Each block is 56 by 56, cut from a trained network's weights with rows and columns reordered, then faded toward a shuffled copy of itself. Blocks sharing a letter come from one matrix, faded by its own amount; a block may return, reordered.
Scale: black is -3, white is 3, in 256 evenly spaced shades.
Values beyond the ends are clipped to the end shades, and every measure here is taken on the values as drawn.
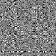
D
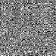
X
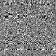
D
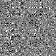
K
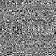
X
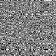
X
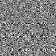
D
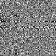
X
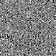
K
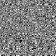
X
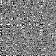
K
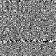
X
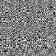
X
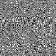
D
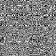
X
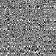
D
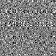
D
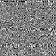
D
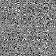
D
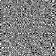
D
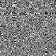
D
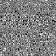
D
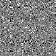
K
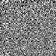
X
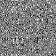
K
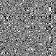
K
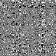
K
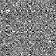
D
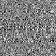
X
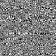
X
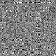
D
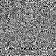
X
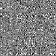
K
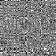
K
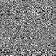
X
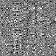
K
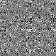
K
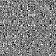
D
